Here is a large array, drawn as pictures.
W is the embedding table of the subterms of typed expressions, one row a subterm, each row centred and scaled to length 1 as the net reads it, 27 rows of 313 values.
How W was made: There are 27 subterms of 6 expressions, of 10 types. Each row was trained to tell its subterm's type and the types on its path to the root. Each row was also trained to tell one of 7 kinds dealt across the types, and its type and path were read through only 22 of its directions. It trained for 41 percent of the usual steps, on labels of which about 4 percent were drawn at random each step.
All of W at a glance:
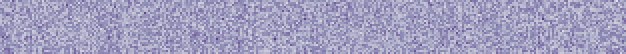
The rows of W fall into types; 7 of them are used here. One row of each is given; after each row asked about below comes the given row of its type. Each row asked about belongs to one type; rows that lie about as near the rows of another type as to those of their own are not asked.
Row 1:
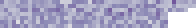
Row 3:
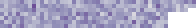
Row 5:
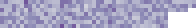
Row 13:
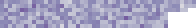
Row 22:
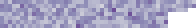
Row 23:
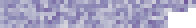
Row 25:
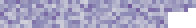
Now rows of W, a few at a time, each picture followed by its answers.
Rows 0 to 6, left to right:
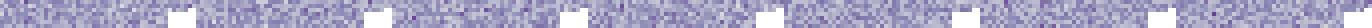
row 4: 5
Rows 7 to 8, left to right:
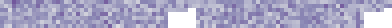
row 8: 1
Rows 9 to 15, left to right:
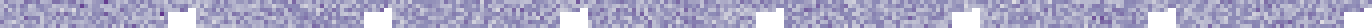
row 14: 1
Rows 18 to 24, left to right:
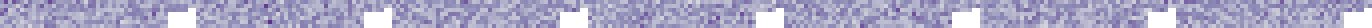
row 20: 23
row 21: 1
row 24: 13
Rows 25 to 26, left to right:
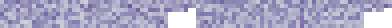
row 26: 13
